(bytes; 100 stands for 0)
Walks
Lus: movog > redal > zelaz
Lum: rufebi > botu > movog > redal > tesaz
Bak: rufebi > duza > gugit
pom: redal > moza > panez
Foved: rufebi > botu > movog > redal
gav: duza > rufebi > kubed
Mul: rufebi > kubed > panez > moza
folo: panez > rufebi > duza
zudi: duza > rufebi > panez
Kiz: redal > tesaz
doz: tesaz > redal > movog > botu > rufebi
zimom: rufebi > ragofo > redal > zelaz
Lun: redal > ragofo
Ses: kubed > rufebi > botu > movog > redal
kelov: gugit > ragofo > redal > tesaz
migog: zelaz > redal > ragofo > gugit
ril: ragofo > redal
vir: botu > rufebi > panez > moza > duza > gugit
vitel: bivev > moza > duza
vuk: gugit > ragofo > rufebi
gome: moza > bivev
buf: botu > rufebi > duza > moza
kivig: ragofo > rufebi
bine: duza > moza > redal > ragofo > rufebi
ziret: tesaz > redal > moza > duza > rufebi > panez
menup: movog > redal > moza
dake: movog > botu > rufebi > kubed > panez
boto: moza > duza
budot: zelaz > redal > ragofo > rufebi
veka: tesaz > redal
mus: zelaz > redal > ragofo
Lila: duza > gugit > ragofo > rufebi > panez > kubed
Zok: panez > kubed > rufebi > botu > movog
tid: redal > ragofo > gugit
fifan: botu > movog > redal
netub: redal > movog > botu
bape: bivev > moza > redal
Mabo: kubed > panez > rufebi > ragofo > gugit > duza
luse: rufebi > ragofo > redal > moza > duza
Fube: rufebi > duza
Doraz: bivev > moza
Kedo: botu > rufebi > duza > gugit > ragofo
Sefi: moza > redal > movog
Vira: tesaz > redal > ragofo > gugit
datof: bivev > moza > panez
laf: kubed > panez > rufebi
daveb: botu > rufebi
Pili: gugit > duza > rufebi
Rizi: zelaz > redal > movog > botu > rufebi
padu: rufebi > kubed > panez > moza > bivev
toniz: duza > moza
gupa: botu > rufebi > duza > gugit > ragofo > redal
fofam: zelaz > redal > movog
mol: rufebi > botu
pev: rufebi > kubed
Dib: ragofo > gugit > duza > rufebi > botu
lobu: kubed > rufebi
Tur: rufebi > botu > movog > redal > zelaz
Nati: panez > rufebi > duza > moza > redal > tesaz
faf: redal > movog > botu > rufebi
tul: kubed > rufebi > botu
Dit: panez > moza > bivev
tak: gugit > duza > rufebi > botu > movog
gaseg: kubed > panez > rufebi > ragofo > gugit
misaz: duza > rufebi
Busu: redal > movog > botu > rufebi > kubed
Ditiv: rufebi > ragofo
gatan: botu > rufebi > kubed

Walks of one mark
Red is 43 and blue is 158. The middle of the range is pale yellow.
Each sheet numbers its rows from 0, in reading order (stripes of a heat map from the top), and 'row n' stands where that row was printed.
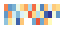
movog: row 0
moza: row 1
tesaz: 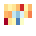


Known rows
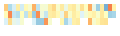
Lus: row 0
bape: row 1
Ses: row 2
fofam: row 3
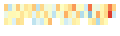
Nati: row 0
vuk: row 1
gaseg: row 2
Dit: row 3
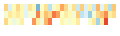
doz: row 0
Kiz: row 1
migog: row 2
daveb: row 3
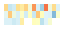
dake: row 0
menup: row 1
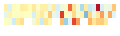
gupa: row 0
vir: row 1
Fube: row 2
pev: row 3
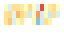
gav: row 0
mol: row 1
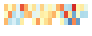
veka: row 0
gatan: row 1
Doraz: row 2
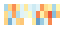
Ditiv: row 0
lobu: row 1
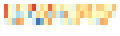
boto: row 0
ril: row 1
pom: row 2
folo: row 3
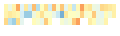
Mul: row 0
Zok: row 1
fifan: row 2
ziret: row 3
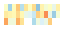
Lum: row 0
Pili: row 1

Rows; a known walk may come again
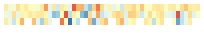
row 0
Kedo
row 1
Mul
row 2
toniz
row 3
Ditiv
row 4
gav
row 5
bine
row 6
tul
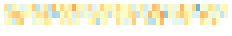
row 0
faf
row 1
tak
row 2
Vira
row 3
buf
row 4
budot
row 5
laf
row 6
Bak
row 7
zimom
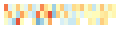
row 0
vitel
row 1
lobu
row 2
dake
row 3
Nati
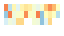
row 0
netub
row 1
zudi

